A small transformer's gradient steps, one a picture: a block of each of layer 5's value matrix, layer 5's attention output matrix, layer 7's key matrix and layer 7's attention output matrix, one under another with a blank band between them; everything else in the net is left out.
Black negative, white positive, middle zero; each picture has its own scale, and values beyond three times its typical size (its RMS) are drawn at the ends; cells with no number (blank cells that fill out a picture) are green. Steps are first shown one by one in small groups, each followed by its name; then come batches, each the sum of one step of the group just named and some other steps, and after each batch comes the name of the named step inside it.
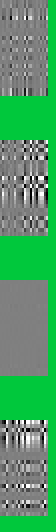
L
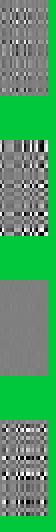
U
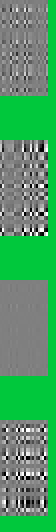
U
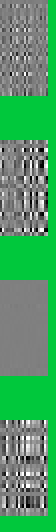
L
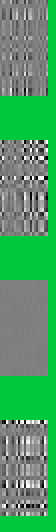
L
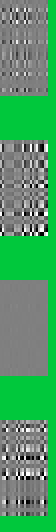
U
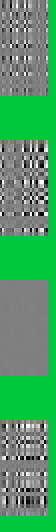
L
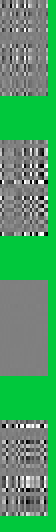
L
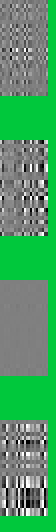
L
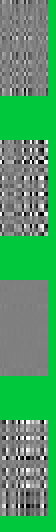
L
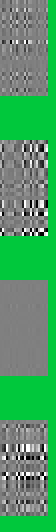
U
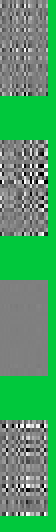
L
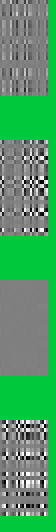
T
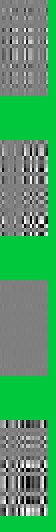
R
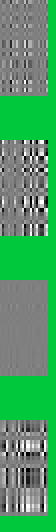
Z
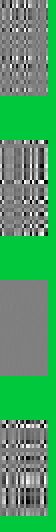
Z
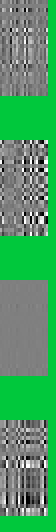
R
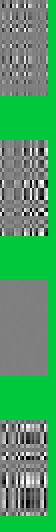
T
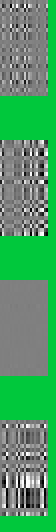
T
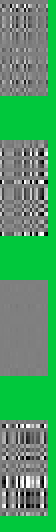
T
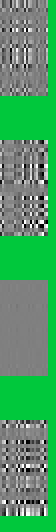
R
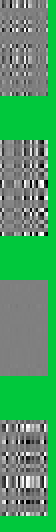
T
